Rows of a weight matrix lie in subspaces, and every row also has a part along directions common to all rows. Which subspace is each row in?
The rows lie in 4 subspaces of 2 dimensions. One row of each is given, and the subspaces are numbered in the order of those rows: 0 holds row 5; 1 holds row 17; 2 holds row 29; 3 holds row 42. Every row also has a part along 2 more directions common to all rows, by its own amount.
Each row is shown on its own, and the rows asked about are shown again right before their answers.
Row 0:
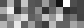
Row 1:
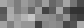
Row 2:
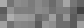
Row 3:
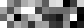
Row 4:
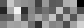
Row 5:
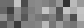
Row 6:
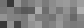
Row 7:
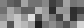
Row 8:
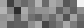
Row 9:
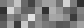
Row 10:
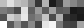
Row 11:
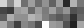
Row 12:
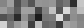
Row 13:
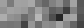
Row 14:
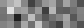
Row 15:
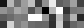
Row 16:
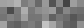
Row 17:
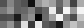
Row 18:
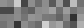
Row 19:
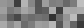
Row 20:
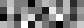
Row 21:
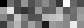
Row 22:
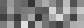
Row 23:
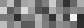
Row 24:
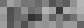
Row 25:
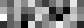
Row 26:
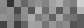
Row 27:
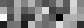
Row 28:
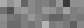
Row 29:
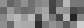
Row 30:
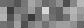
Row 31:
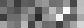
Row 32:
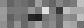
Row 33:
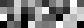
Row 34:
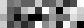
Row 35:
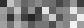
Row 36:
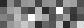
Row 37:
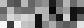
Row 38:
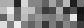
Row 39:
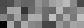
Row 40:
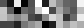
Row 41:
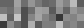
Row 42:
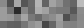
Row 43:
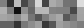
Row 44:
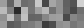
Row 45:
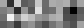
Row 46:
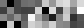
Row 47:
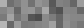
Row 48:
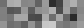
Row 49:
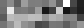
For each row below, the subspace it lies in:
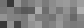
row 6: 3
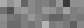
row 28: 0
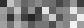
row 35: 3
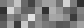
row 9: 1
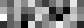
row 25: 1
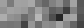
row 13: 1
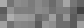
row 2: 2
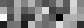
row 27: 1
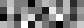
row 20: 1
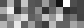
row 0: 0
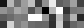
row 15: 2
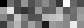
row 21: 0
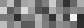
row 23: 2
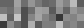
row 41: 1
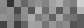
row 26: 3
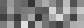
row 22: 1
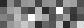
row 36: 2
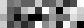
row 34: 2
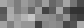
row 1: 2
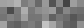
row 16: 0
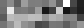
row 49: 0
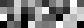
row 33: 1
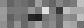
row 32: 2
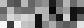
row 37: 2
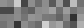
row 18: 0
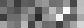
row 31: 1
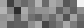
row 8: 3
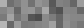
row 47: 2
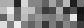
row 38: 0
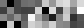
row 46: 3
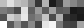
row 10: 0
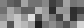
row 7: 2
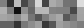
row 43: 3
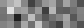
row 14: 1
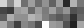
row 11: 0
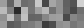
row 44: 3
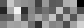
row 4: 3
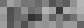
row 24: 0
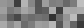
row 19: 3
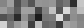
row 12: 1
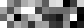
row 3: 0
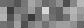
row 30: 1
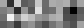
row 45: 3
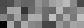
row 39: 0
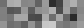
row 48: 0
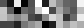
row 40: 3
